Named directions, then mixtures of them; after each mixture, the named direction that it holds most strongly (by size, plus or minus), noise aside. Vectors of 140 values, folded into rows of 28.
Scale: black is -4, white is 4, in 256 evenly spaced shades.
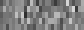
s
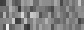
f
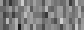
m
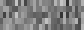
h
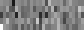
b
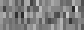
s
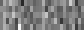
m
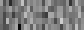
m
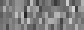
s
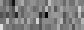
b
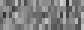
h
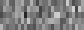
s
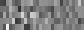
f
